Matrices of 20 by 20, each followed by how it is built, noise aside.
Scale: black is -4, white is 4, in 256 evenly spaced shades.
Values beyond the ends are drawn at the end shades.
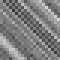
Toeplitz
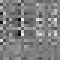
low rank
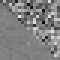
upper triangular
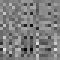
low rank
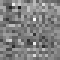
low rank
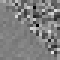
upper triangular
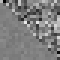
upper triangular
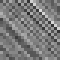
Toeplitz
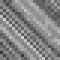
Toeplitz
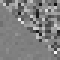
upper triangular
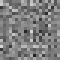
low rank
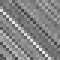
Toeplitz
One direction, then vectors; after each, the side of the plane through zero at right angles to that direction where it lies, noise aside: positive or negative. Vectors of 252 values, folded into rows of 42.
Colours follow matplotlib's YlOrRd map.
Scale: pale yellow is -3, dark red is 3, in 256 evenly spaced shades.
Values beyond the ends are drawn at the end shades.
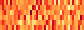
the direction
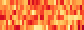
positive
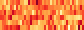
positive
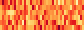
positive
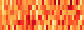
negative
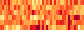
negative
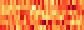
negative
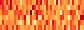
positive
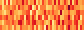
negative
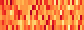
positive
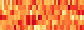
negative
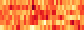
positive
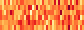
negative
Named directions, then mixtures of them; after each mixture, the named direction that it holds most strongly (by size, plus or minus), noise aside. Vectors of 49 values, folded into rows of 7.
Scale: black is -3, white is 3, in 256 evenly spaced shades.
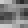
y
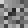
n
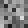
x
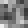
y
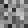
x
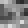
y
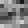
y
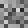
n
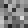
x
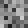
x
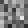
x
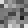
n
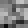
y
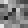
y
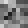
y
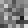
x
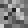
x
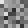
n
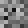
n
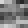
y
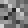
x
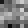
y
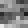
y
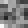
y
